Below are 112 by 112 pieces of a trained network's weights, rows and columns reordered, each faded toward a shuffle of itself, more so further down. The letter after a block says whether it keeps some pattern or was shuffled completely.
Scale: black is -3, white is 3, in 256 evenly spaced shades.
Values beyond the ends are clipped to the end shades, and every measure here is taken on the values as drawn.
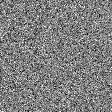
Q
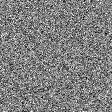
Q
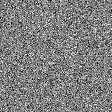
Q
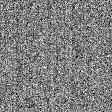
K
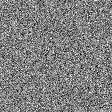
Q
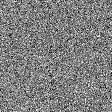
Q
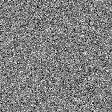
K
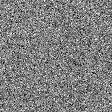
Q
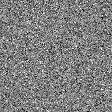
K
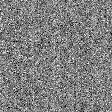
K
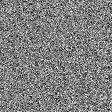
Q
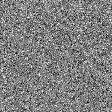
K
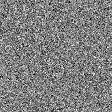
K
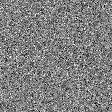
Q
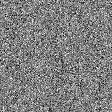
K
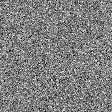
Q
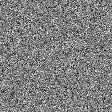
K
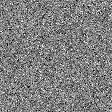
Q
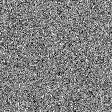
Q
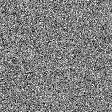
K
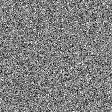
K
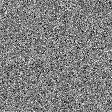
Q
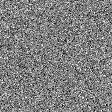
Q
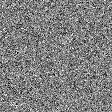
Q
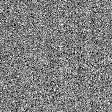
K
